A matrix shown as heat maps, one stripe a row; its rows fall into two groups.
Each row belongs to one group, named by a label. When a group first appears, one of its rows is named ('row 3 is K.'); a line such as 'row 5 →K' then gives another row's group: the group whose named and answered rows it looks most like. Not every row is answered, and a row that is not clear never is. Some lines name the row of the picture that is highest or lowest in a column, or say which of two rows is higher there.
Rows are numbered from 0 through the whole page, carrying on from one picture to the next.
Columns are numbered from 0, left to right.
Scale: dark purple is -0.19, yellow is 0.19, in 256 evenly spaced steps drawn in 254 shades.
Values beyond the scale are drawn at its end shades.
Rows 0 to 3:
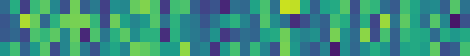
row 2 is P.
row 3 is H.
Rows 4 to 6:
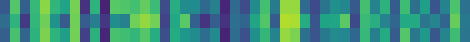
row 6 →P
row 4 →P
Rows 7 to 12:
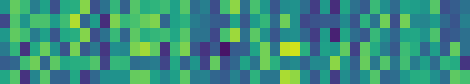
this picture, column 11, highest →8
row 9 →H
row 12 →H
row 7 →H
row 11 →P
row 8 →P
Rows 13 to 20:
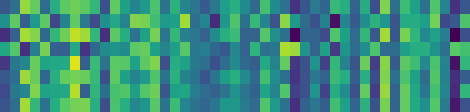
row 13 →P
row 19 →P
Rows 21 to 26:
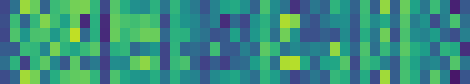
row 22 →P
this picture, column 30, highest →25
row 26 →P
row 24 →P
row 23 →P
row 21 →P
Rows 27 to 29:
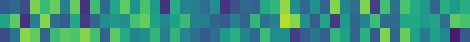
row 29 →P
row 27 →P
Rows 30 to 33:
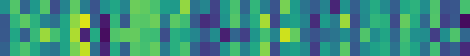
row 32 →P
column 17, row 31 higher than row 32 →Yes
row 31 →H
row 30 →H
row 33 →H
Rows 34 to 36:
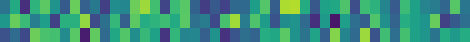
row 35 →H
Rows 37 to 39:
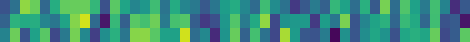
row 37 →P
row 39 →H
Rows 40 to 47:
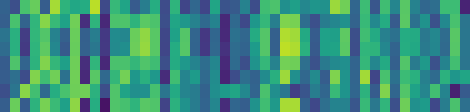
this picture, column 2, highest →46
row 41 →P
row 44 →P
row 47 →P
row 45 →P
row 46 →P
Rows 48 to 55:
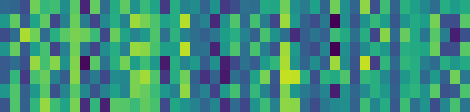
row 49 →H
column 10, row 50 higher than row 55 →Yes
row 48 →P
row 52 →P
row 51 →H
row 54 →H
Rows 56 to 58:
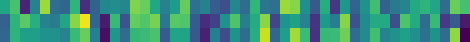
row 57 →H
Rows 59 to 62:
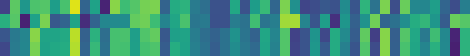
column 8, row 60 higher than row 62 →No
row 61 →P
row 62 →P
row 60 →H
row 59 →P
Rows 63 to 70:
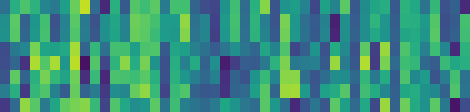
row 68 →P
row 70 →P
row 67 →P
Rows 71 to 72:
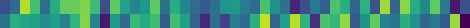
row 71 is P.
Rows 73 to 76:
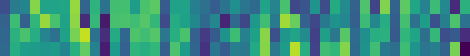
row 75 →H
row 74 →P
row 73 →P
